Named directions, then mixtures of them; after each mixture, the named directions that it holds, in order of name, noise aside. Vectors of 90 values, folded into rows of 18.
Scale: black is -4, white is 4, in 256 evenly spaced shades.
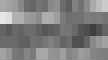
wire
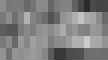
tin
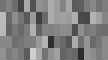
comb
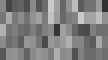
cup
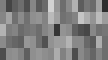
cup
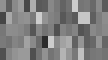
comb, cup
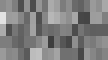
comb, wire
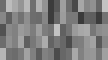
cup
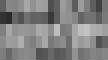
cup, wire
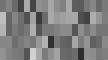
comb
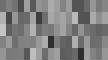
comb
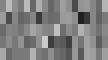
comb, cup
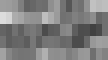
wire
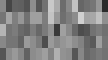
cup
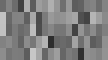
comb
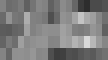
tin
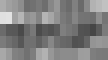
wire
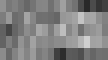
tin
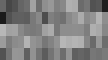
cup, wire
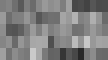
comb, tin
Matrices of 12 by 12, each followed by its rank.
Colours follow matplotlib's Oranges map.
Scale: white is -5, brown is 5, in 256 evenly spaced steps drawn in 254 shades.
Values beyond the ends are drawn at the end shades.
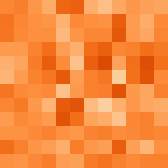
two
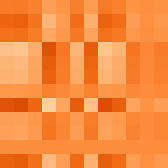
one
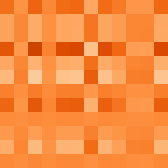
one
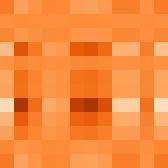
one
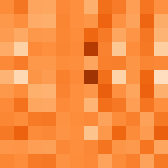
two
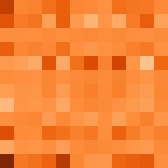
two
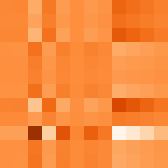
one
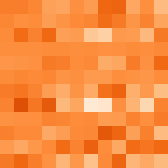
two
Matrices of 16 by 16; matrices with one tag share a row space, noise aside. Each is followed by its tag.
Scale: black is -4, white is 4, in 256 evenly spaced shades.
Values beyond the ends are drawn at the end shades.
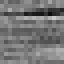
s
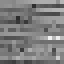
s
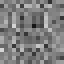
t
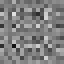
t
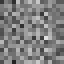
t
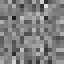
t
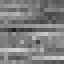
s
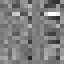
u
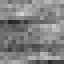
s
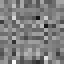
t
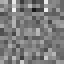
t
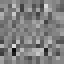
t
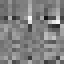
u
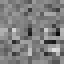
u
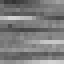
s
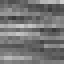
s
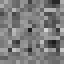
u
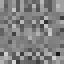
t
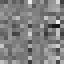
u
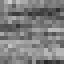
s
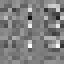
u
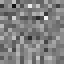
t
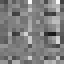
u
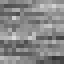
s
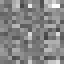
u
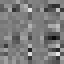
u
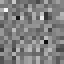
t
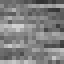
s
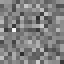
t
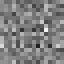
t
